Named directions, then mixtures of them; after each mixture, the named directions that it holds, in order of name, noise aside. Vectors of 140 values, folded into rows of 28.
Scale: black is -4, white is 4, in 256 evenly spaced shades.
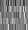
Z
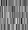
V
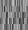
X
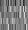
Z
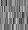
V, X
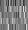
Z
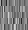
V, X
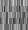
X, Z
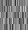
X, Z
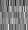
Z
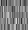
V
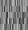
X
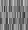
X, Z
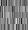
V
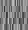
X
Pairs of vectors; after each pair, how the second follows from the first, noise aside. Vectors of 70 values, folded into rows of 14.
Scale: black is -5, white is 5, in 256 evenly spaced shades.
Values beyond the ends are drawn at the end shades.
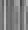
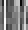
scaled up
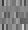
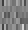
copied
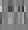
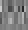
copied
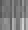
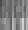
copied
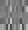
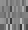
negated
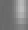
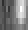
scaled up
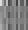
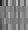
negated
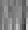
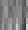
copied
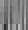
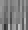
copied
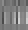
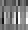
scaled up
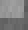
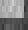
scaled up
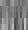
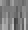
copied
